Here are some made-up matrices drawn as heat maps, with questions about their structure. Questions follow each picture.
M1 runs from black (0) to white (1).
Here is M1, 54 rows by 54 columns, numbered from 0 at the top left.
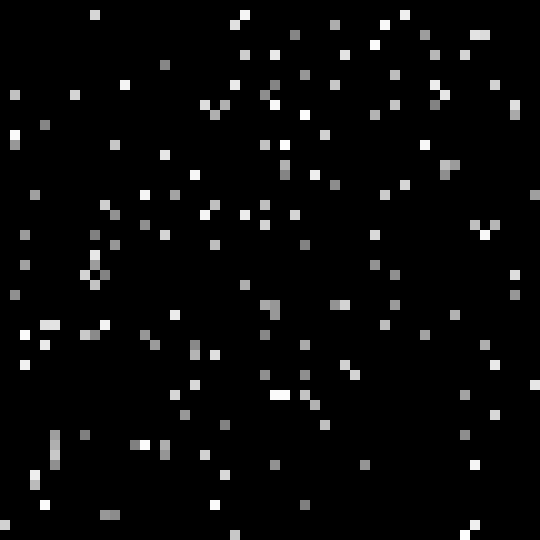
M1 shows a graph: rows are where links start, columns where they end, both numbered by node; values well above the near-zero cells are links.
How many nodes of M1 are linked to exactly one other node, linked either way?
3
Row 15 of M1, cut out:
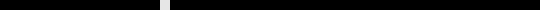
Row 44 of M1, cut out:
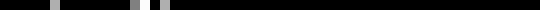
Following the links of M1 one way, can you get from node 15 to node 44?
yes
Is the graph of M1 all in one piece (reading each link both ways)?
yes
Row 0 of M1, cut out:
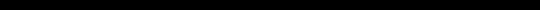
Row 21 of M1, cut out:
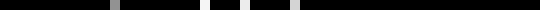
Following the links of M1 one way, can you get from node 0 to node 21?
no
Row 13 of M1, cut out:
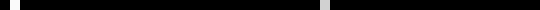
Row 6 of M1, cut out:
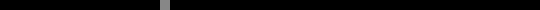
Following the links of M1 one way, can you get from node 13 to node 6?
no
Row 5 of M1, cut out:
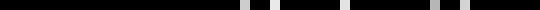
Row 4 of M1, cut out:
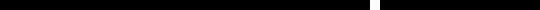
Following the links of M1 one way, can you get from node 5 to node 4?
yes
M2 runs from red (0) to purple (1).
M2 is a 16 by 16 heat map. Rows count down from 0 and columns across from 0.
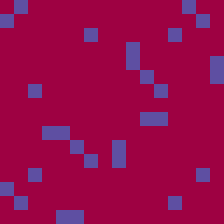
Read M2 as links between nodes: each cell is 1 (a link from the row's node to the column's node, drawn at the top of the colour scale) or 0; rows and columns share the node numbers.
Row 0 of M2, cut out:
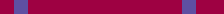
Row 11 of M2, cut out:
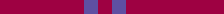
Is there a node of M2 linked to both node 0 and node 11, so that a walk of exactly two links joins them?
no
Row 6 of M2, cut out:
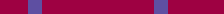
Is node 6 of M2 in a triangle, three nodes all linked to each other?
no
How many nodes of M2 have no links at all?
1
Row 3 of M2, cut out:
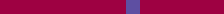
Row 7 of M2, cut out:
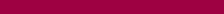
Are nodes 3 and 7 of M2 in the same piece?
no
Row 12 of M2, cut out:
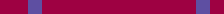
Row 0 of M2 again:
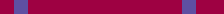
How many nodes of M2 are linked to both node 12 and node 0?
0
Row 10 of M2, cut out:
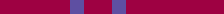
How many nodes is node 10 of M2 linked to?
2
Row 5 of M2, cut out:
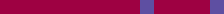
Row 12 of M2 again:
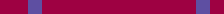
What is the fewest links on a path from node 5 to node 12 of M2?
6
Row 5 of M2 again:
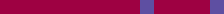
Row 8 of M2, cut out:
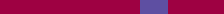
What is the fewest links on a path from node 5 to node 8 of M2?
2
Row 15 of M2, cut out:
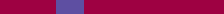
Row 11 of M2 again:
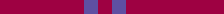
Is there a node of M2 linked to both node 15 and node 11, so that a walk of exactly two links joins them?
no
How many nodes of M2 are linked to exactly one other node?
2
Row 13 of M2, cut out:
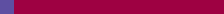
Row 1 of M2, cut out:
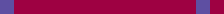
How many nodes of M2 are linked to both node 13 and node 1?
1
